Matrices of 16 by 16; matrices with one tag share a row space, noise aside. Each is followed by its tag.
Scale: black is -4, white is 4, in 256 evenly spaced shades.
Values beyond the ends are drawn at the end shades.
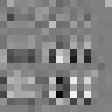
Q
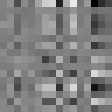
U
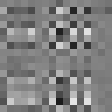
Q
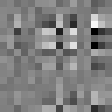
U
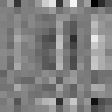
U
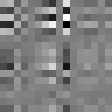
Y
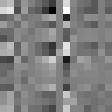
Y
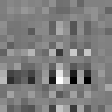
Q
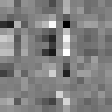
Y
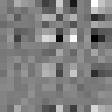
U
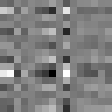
Y
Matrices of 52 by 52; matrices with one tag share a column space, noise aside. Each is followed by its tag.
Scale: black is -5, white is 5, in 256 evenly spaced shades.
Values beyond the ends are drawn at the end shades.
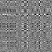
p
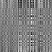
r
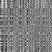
r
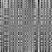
r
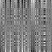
r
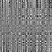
r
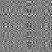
p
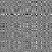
p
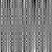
r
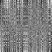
r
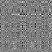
p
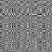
p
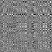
p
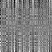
r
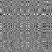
p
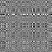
p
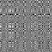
p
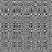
p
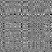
p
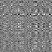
p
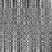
r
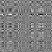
p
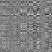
p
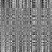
r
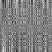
r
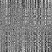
r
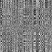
r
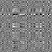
p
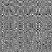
p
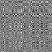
p
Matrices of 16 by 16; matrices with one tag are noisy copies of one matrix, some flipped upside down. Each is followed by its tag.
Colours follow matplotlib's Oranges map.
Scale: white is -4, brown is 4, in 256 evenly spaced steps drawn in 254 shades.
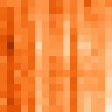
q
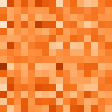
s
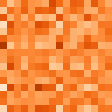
s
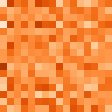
s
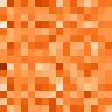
s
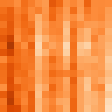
q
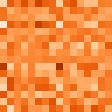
s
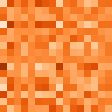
s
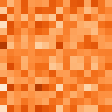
s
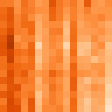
q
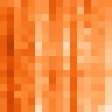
q
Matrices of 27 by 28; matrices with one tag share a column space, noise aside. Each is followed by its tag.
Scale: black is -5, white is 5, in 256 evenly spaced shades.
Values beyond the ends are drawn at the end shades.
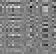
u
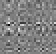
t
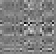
t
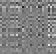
u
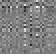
u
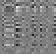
u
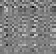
u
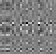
t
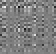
u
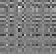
u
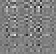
u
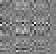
t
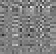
u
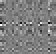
t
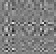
t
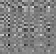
u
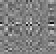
t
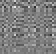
u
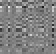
u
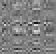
t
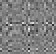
t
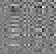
u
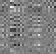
u
